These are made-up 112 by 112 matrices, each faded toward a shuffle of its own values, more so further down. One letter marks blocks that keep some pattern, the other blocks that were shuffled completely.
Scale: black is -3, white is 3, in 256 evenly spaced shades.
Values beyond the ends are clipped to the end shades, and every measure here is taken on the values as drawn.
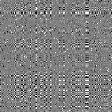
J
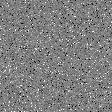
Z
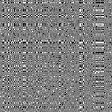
J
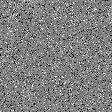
Z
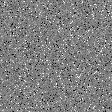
Z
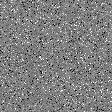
Z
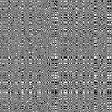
J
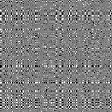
J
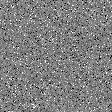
Z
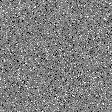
Z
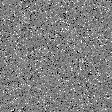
Z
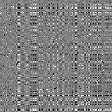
J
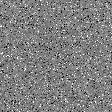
Z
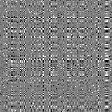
J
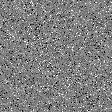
Z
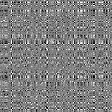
J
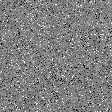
Z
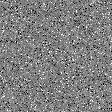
Z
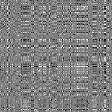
J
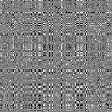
J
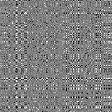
J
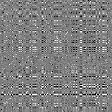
J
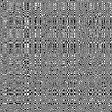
J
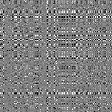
J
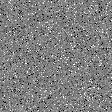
Z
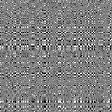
J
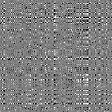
J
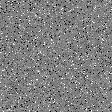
Z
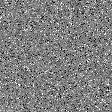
Z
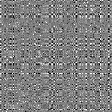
J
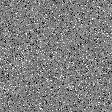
Z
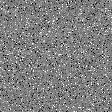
Z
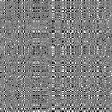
J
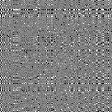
J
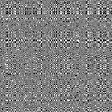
J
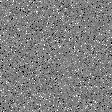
Z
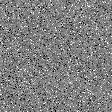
Z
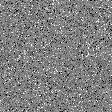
Z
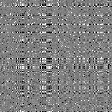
J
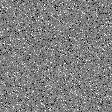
Z
